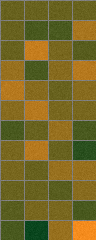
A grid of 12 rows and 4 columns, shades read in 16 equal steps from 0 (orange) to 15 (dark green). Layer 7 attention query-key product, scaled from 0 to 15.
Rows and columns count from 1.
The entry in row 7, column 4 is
11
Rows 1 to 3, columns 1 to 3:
9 9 9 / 9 11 11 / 9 3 8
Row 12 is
11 15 6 0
